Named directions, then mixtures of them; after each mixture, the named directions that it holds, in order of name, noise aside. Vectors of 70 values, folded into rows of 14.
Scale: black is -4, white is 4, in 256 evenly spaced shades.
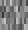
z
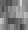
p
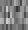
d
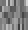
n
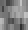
p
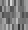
n, z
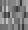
d, n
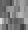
d, p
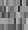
d, z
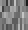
n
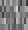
z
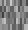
z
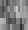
p, z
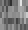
p, z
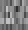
d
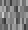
z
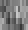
p, z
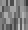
n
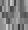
n, z
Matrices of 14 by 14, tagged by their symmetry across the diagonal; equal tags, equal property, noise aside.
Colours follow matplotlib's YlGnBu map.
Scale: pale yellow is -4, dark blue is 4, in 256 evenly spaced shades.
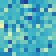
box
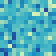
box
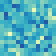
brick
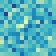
brick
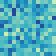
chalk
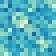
brick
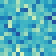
box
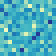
brick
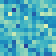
box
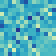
brick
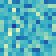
chalk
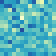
chalk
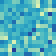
brick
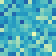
brick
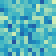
chalk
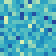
chalk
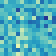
box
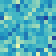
box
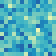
chalk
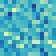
box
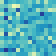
chalk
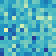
chalk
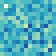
brick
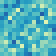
brick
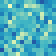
chalk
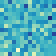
box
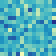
box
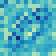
brick
